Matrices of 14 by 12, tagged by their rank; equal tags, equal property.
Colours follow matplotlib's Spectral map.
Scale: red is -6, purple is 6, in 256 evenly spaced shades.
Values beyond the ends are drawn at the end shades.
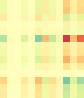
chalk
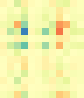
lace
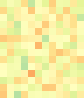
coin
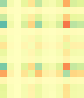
chalk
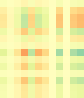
chalk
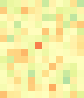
coin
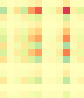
chalk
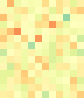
coin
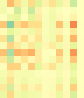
lace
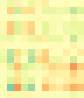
lace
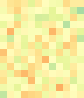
coin
